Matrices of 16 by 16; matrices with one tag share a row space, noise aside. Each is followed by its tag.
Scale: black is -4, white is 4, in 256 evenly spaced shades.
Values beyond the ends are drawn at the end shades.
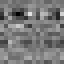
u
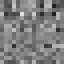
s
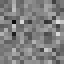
s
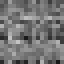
u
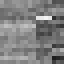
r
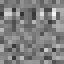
s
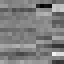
r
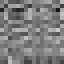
u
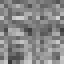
u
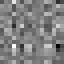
s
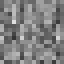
s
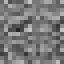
u
